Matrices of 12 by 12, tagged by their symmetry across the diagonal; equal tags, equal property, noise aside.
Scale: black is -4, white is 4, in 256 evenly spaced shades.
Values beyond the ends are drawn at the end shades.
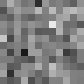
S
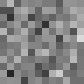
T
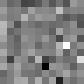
S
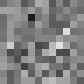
T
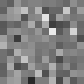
T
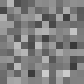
S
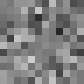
S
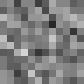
S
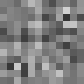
S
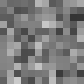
T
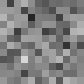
T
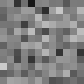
T
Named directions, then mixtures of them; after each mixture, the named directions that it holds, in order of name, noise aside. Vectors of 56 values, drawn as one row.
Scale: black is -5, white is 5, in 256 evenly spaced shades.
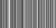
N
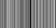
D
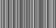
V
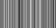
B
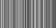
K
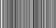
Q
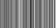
B, V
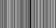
D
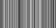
B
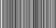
Q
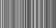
K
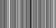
B, D, N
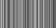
K, N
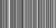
N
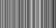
B, K
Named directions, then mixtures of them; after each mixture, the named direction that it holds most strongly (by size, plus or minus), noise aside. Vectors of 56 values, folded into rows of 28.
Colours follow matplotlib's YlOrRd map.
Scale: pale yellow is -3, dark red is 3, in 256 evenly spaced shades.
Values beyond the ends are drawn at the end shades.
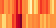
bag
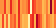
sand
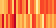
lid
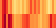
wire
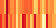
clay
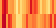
wire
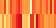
sand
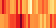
bag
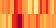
bag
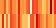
sand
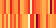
sand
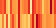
sand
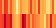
wire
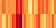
bag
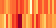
bag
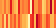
sand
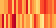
lid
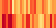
wire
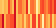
lid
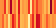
sand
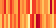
sand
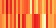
clay
